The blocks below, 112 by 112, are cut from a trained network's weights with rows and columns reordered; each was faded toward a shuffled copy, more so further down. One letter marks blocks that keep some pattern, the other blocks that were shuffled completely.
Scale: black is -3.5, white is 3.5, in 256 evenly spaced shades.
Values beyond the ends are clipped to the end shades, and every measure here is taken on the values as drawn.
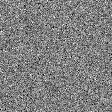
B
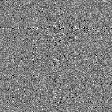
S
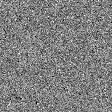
B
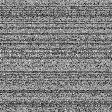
S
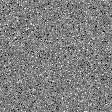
B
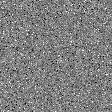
B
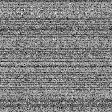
S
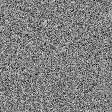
B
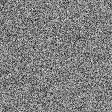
B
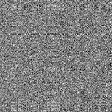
S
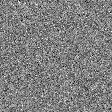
B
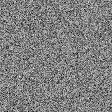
B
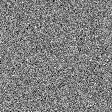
B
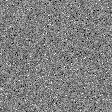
B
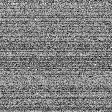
S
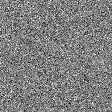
B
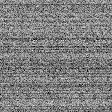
S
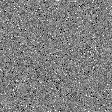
S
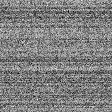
S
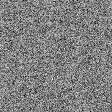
B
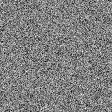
B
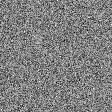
B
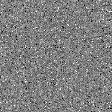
S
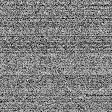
S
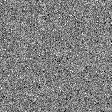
S
